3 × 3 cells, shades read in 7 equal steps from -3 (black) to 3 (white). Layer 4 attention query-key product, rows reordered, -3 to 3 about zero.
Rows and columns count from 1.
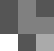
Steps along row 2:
up same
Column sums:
1 -1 0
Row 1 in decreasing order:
0 -1 -1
